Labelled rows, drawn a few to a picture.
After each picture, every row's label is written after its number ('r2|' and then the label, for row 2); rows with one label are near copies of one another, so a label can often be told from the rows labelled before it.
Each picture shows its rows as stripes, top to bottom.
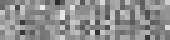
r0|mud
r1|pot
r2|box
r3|box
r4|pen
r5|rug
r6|pen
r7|box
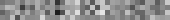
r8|mud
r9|pen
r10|mud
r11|pot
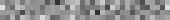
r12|mud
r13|rug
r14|pen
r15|pot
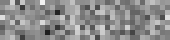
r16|pot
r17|pen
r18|mud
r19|rug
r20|pot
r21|mud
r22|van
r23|pen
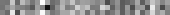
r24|pot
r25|van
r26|pot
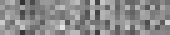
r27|pen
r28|box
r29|pen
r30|pen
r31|rug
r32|box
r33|pen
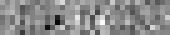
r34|box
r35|pen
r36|pen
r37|mud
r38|mud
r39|van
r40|pen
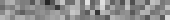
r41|van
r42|mud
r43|pen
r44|rug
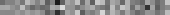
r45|mud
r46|box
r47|mud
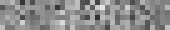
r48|pen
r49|mud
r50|box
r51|pen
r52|box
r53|rug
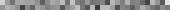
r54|rug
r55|pen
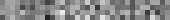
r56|van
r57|pen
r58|box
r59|van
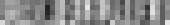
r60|van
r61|van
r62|van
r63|van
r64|rug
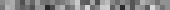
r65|pen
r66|van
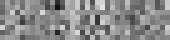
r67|mud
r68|mud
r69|pot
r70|pen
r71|pen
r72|rug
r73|mud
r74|pen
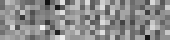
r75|van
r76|mud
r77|box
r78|pen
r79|van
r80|pot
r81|mud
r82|box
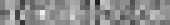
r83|pen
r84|pen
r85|pot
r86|pot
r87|pen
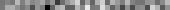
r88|mud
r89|van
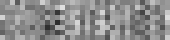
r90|pot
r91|box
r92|mud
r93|rug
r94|mud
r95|van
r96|mud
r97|rug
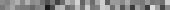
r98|mud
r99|van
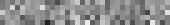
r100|mud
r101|pot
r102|rug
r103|pen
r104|van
